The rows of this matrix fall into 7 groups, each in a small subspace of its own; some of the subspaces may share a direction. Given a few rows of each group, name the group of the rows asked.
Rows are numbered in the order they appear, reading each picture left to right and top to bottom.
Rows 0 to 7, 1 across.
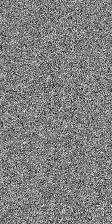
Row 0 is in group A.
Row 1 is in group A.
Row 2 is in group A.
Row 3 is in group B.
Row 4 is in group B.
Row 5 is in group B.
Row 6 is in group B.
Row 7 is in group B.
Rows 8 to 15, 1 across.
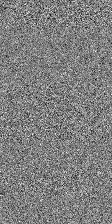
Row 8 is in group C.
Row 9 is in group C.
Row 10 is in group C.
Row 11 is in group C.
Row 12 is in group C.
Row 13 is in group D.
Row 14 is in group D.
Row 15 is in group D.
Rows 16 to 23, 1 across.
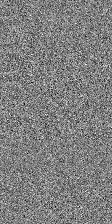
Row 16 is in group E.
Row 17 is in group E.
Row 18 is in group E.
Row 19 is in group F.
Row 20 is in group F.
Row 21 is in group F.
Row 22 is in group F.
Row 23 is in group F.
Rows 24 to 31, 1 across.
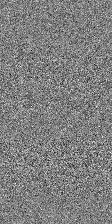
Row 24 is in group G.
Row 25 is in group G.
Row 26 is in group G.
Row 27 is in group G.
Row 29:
D
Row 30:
F
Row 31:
E
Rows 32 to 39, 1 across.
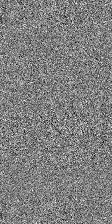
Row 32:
A
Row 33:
D
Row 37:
C
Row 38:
A
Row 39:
A
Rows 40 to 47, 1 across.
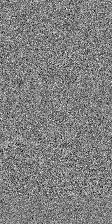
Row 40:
G
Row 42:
E
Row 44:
E
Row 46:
D
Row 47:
A
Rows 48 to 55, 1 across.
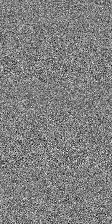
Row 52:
E
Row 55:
B
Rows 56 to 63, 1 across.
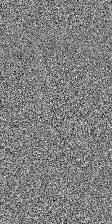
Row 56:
C
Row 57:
E
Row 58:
F
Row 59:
D
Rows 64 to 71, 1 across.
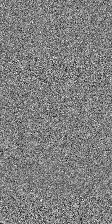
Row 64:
C
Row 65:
D
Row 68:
G
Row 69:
B
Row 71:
D
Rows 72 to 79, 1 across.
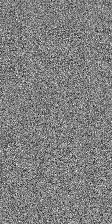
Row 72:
E
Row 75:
D
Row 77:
B
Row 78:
B
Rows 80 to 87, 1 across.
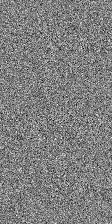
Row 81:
A
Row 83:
F
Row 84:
E
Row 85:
G
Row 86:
C
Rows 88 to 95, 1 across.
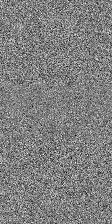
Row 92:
E
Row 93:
A
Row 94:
D
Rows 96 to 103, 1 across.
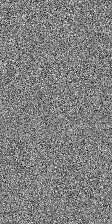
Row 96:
G
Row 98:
C
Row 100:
F
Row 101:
E
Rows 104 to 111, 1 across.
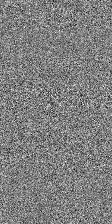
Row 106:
E
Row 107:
A
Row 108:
G
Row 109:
G
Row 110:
A
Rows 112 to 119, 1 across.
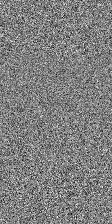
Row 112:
D
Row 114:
G
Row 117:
E
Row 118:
D
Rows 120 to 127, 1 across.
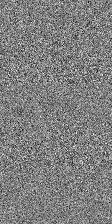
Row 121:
D
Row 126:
C
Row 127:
E
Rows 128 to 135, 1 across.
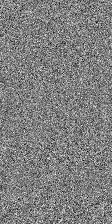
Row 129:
G
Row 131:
C
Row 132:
F
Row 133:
C
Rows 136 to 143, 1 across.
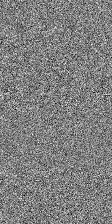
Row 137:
B
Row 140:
A
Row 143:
A
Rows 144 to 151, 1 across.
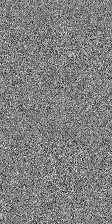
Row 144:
C
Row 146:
E
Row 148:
E
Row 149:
F
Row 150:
A
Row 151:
A
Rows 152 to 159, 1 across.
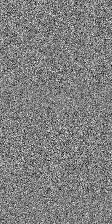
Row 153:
B
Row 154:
B
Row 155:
G
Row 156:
C
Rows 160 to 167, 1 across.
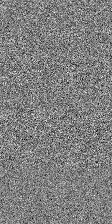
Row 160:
C
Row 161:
E
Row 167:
A
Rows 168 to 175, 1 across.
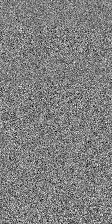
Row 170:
F
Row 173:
G
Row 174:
B
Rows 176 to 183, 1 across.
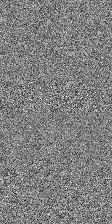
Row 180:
E
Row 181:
A
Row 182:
B
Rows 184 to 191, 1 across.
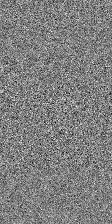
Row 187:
G
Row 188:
C
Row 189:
D
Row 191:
E
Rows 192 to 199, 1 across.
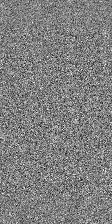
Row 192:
A
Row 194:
F
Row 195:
D
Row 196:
D
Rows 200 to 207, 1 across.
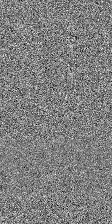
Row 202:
F
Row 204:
B
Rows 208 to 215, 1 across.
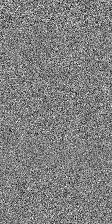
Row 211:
F
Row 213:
E
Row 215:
C
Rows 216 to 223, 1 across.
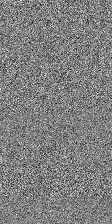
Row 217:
F
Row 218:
C
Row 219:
B
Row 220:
G
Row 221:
A
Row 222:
D
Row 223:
C
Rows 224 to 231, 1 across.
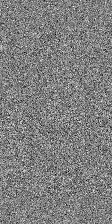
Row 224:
F
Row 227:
B
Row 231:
G
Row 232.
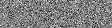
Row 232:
C
